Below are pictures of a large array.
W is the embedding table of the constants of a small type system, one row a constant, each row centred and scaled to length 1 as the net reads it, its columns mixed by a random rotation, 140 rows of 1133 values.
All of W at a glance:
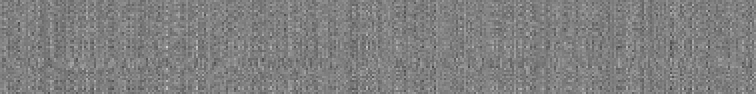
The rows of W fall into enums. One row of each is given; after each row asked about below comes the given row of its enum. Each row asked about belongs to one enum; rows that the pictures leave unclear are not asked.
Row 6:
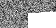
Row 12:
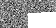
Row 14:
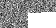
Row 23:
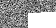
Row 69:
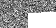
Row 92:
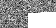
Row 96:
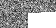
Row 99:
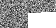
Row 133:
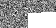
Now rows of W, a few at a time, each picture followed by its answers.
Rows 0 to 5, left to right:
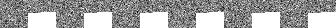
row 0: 92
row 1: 133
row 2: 23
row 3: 6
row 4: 12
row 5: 23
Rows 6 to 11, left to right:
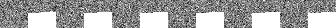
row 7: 133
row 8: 14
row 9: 92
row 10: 12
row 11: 14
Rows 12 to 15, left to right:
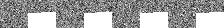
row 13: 6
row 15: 133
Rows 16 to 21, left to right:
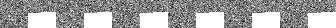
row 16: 92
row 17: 69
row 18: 12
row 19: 14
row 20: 92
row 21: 12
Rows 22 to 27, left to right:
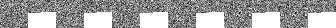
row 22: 99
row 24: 12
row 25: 92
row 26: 133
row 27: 133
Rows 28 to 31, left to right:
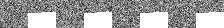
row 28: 12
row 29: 6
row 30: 92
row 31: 99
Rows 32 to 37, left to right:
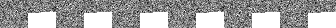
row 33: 23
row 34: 23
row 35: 6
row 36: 133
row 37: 23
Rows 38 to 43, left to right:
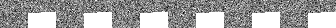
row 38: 96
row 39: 12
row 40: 6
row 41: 133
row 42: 23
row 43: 23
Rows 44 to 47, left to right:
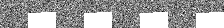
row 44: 99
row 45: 23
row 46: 12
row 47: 133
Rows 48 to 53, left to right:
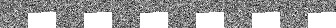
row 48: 69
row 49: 99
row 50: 92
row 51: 99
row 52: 69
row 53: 133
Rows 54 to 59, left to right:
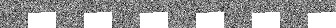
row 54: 96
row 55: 23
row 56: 12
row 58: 14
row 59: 12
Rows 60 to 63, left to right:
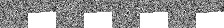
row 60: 6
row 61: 23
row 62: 133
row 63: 6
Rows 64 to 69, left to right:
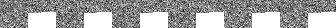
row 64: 69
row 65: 96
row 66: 99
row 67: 96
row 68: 133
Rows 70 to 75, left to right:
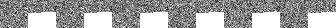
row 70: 133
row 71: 133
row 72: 69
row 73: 99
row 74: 6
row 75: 14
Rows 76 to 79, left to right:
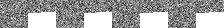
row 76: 23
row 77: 6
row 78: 12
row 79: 99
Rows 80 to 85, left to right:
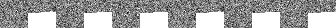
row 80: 6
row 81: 99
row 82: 133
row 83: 6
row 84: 99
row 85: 23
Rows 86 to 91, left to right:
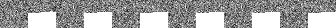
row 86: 6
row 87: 14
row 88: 96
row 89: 14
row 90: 14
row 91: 96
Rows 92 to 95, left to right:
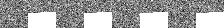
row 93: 99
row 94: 12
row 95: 96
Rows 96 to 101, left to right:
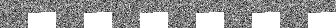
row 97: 99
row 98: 14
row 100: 92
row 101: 99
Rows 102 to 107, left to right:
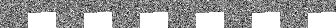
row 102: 99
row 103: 69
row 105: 12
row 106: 92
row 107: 133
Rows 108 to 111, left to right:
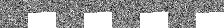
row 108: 92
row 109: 69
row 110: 6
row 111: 14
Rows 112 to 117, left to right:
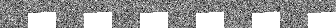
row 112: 92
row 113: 12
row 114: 96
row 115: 23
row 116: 6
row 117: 12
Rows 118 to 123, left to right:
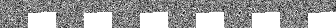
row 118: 92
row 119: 14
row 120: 23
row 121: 133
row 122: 133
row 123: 6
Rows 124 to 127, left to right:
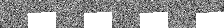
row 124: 12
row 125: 23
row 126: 12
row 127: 6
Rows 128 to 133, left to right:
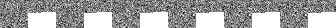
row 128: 14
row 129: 99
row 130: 69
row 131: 133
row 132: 133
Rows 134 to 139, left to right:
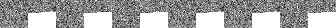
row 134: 6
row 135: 12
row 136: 92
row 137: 6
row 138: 6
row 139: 14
